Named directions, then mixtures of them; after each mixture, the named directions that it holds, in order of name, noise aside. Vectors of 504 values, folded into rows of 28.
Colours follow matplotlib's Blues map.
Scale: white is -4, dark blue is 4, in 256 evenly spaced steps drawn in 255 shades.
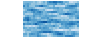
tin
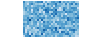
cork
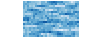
tin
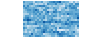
cork, tin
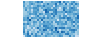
cork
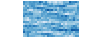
tin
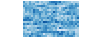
cork, tin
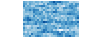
cork, tin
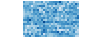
cork, tin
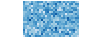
cork
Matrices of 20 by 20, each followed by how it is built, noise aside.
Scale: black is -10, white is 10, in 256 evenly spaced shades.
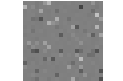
sparse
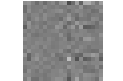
low rank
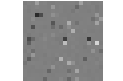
sparse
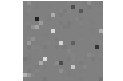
sparse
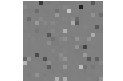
sparse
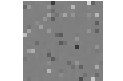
sparse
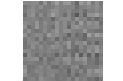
low rank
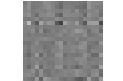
low rank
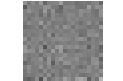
low rank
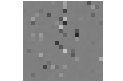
sparse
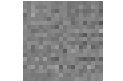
low rank
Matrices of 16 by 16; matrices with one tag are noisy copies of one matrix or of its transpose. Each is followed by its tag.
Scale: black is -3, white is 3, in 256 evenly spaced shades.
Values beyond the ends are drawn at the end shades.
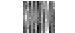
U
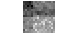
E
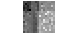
E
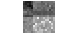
E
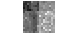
E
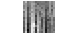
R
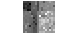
E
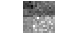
E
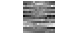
U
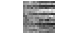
R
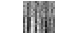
R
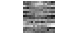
U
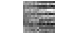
R
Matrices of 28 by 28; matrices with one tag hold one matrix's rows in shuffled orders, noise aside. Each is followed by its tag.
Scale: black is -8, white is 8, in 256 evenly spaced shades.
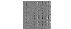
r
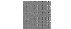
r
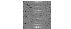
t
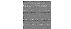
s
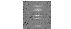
t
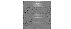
t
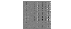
r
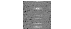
t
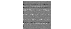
s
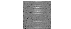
t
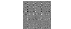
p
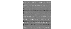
s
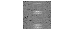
t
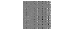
r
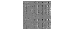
r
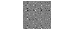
p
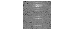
t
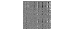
r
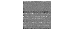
s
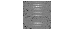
t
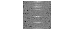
t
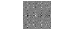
p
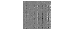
r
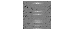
t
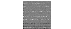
s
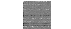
s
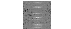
t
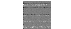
s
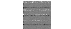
s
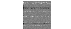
s
